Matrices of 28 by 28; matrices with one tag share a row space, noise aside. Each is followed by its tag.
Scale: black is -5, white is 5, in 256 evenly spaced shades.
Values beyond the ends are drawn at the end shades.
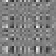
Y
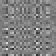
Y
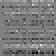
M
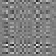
Y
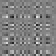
Y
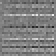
M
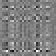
Y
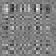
Y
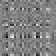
Y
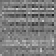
M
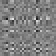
Y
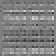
M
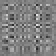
Y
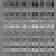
M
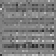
M
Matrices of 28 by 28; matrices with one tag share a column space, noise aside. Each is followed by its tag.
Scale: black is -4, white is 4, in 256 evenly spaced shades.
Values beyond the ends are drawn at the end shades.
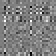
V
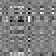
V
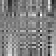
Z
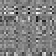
V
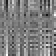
Z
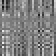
Z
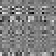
V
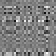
V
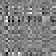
V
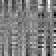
Z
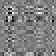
V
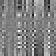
Z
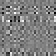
V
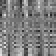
Z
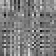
Z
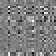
V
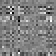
V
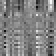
Z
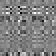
V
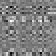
V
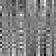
Z
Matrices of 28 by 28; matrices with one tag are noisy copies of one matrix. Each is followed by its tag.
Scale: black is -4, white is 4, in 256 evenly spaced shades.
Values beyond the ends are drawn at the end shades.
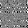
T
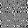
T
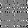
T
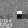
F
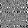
T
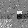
F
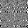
T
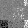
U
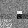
F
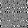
T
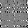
T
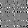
T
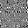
T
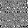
T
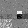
F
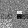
F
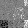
U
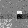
F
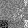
U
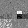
F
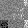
U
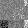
U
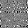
T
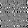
T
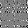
T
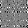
T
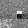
F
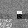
F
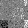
U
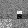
F
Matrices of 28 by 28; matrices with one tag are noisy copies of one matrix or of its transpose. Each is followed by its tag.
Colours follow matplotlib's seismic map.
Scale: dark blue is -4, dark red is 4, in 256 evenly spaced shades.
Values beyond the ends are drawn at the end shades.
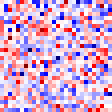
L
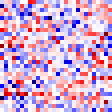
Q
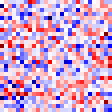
Q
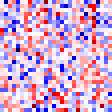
Q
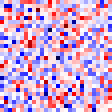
L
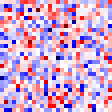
L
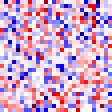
Q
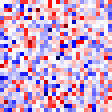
L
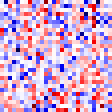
Q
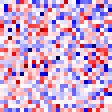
L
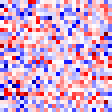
Q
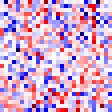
Q
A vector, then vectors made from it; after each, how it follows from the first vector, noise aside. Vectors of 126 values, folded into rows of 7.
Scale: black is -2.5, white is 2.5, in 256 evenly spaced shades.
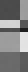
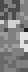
partly zeroed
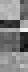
negated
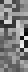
sign-scrambled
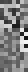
sign-scrambled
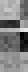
negated
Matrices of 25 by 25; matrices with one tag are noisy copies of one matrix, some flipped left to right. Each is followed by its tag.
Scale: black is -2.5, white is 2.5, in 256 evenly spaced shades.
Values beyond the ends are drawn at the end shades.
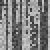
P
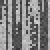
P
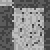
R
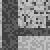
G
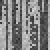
P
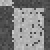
R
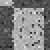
R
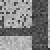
G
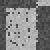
R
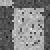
R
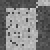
R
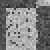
R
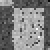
R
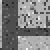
G
